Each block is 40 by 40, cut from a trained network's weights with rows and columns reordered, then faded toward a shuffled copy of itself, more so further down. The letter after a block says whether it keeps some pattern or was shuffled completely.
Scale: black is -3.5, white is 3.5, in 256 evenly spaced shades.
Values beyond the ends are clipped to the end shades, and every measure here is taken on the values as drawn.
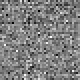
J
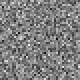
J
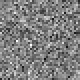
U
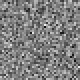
U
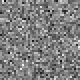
U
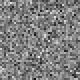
U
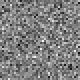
U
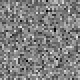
U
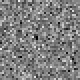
U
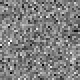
U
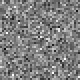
U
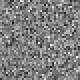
U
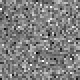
U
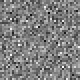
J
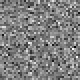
J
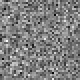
J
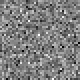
U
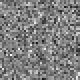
J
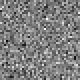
U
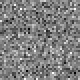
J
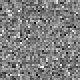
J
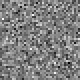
J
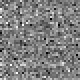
J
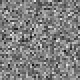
J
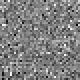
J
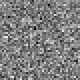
U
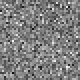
U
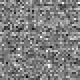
J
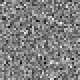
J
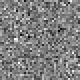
U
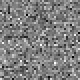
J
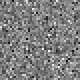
U
